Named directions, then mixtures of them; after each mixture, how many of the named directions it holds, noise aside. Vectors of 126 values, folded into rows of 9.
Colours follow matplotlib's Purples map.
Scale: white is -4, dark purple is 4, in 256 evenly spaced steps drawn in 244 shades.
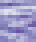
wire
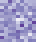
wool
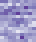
two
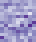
two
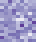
one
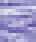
one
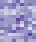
two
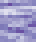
one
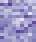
two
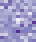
two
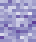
two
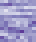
two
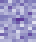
one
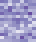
two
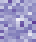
one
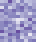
one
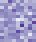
one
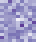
one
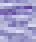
one
